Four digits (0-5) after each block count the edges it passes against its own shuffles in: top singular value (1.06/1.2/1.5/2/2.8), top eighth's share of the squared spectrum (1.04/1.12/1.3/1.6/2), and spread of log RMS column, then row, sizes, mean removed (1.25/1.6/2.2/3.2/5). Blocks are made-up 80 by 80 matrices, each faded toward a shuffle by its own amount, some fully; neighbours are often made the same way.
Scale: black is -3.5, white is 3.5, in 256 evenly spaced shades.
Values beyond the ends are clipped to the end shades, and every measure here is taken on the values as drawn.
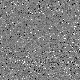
2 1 0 1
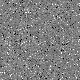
1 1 0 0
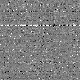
4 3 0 2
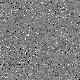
2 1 0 0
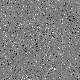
0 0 0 0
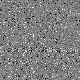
3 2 0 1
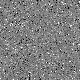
0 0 0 0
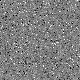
1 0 0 0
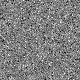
0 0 0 0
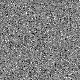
0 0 0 0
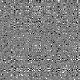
4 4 2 3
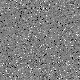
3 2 0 0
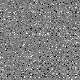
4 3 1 2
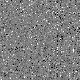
3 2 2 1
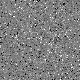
2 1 0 0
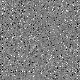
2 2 2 1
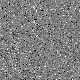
0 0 0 0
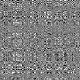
4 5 3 4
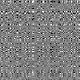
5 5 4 4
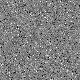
0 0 0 0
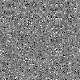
3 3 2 1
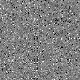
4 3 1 0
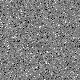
1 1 0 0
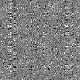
4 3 2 2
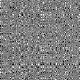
4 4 3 2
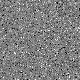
2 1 0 0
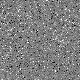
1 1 0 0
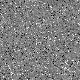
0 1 0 0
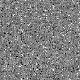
3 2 1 0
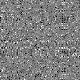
4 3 2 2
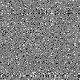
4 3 1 2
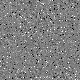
2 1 0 0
